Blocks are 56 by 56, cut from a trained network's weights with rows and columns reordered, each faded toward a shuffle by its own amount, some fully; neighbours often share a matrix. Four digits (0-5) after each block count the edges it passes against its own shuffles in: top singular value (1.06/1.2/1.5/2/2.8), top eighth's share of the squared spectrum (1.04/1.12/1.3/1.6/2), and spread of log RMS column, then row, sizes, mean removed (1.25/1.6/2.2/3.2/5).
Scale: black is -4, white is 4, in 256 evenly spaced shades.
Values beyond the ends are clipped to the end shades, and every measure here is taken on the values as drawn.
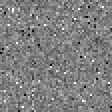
0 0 0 0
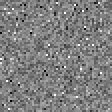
0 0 0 0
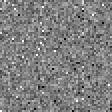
1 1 1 0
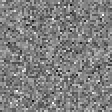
2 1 0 0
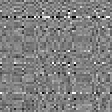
4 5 2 3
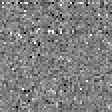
3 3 1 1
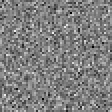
2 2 0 0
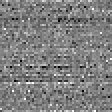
4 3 1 2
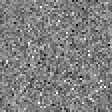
0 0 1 0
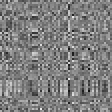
4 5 3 3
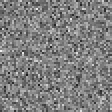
2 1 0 0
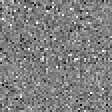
3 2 0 1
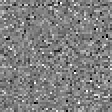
3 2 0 0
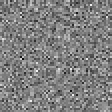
3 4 1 2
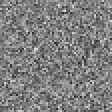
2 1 0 0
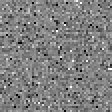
1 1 0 0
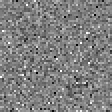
2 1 0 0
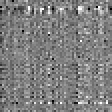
4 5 2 3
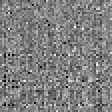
3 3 1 2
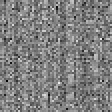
3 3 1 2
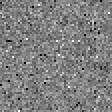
1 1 0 0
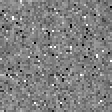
1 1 0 0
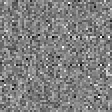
3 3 0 2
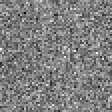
0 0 0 0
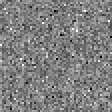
1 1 0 0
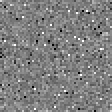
0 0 0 0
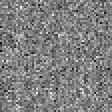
2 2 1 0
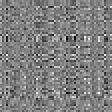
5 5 3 4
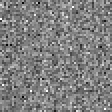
2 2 0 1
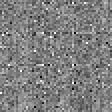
3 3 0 1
